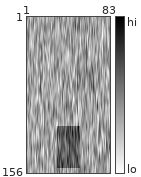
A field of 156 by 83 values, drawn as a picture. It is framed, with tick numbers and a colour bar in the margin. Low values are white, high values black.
In the bottom middle lies a patch that is higher than the rest. The ninth with the highest average is the bottom middle. Streaks run downward.
